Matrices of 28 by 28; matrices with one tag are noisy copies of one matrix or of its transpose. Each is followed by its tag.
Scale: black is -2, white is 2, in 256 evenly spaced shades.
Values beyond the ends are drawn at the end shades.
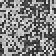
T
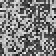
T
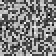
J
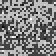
T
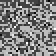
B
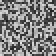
J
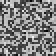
J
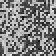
T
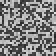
J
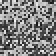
T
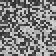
B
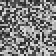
B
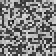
J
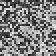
B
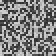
J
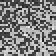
B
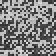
T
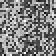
T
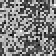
T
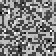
J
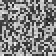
J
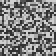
J
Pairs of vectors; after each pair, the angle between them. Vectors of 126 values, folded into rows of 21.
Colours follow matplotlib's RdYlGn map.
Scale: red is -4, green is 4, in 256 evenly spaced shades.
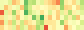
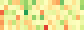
nearly parallel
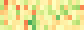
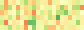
nearly parallel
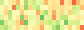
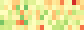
nearly parallel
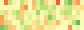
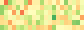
partly aligned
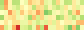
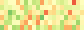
partly opposed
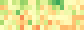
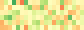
orthogonal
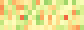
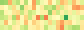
partly opposed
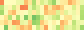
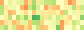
nearly parallel
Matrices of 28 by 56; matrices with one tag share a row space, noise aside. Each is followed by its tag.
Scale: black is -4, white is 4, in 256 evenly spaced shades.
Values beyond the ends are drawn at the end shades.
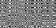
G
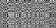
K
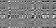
G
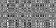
K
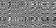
G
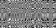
G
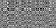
K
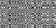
G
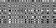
G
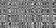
G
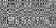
K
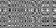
G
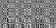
K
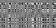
G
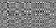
K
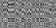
K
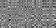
G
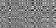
G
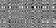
G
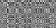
K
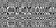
K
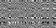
G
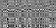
K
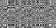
K
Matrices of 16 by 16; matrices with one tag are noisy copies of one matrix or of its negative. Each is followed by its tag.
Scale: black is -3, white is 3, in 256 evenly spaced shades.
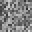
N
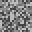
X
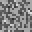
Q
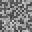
X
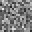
Q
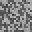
Q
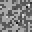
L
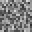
Q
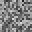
N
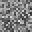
X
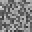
Q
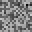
X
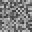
X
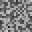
X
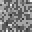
N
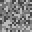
N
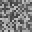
X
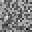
N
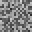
X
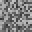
N
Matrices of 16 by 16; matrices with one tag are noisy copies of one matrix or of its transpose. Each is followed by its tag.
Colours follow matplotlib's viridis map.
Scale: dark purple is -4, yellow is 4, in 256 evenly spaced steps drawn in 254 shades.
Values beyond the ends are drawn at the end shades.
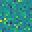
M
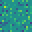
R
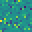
M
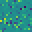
M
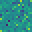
M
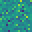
M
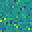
M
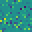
M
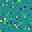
M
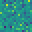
R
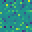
R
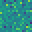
R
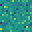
R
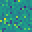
M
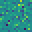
M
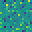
R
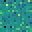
R
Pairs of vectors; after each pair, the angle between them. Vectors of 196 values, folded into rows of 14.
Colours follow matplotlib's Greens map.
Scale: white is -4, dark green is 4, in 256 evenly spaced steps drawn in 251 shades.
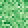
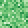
nearly opposite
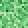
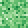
orthogonal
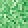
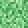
partly aligned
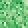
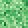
nearly opposite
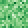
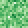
nearly opposite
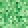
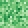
nearly parallel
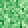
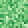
partly aligned
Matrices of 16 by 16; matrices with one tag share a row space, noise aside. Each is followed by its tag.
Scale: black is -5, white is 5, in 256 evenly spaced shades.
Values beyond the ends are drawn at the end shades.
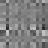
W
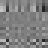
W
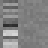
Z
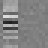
Z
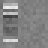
Z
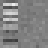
Z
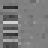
Z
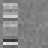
Z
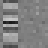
Z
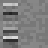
Z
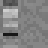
Z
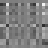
W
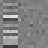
Z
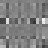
W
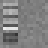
Z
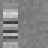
Z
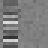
Z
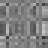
W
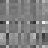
W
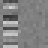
Z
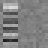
Z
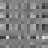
W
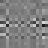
W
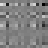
W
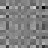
W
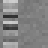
Z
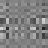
W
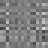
W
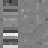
Z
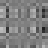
W
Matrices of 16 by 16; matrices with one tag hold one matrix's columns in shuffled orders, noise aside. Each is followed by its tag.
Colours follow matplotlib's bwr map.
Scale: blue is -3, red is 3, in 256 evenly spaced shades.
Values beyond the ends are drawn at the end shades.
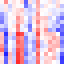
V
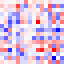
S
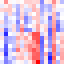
V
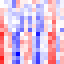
V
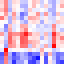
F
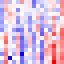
V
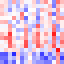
F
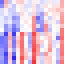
V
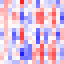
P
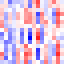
P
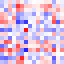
S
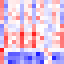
F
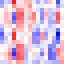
P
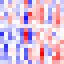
P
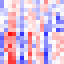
V
